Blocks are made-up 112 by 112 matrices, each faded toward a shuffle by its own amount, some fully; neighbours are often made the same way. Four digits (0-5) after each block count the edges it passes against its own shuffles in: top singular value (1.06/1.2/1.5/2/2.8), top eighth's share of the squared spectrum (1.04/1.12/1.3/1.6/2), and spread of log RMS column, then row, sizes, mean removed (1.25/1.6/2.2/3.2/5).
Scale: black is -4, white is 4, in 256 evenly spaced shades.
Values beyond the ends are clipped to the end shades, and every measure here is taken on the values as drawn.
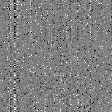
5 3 2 1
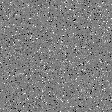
2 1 0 0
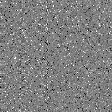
4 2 1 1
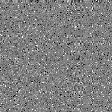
4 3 1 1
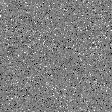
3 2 0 0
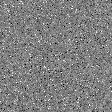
0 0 0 0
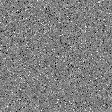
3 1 0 0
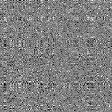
5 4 3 3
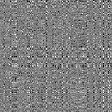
5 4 3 3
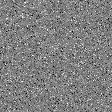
0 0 0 0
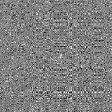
5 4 3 3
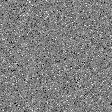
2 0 0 0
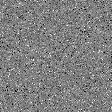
2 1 0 0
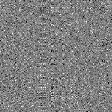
4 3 2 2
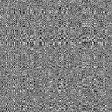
5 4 3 3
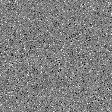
1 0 0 0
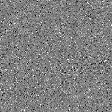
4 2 1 1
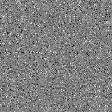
4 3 1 2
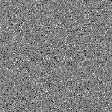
4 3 1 1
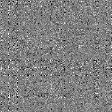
2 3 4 3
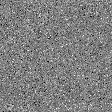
0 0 0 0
